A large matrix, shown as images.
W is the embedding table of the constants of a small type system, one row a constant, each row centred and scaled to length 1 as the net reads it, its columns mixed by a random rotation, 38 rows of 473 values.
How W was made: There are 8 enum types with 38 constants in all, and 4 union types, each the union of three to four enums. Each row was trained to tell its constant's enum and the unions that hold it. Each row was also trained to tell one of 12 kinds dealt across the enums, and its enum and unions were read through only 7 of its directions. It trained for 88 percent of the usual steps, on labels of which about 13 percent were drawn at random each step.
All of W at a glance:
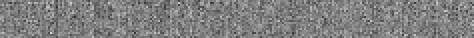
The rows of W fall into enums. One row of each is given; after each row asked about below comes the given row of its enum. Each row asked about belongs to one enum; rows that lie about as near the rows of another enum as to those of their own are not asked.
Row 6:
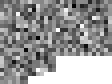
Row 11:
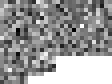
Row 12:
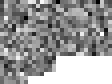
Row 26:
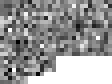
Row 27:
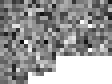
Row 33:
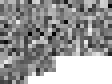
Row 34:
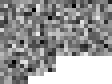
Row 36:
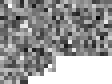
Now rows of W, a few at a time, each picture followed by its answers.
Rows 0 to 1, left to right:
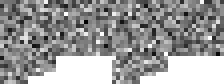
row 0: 12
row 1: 36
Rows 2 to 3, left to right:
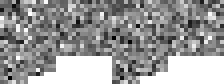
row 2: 12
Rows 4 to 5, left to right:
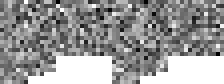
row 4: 12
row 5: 36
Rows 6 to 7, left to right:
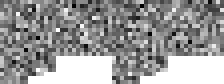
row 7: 6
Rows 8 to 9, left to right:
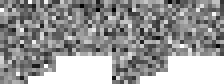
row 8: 6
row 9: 12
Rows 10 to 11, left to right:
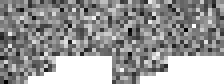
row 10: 33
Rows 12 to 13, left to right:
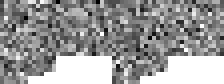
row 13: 33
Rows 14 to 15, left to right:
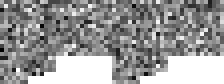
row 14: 12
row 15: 6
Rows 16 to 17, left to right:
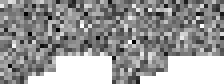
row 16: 34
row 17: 27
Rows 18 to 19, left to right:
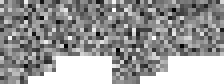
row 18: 6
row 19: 11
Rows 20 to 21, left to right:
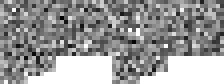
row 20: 26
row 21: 26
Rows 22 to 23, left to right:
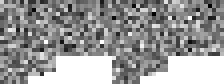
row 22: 11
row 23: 36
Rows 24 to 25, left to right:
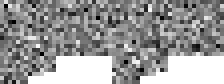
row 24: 36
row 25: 34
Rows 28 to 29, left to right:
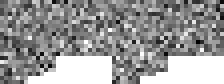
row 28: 26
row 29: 27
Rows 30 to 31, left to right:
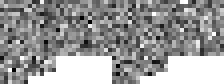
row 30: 27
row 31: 33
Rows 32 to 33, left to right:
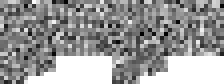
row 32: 26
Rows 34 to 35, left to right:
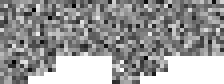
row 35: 11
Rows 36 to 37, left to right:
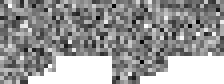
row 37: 6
